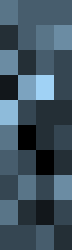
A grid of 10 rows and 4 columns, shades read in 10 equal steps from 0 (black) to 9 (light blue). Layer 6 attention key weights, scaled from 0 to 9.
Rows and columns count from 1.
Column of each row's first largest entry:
1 4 1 3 1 1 1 4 1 3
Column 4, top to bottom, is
4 6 3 3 2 3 2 6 3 2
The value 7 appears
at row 4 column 2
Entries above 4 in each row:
1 2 1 2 1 1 0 2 1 0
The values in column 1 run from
1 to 8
